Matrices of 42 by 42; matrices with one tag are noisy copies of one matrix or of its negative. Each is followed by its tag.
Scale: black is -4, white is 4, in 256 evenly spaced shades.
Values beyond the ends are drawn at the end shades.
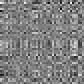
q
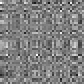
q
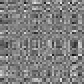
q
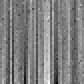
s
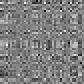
q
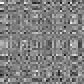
q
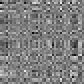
q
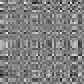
q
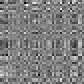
q
